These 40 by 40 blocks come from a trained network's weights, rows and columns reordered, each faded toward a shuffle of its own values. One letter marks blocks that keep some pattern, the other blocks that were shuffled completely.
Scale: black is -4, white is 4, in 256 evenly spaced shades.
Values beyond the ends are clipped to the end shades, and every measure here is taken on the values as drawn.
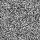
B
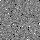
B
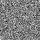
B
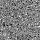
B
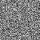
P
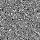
B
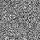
P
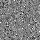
B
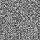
P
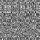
P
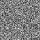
P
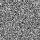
B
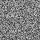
B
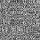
P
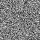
B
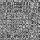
P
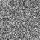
P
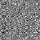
P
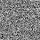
B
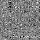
P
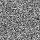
B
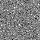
B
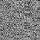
P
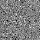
P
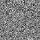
P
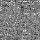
P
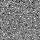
B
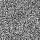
B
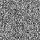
P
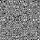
P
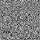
P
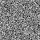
B
